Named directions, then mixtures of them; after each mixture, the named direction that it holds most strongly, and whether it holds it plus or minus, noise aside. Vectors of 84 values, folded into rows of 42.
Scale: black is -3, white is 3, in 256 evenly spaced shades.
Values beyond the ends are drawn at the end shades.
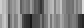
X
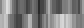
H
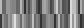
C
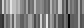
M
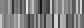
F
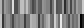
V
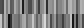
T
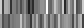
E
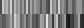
M, plus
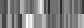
X, minus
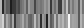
M, minus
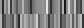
E, plus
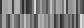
V, minus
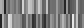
T, minus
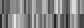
C, plus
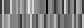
E, minus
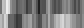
H, plus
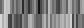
H, plus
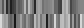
M, minus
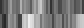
X, minus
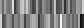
V, plus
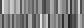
M, plus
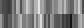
H, minus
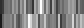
F, minus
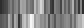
X, minus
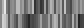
X, plus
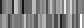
V, minus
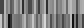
T, plus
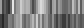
H, minus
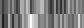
X, minus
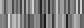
F, plus
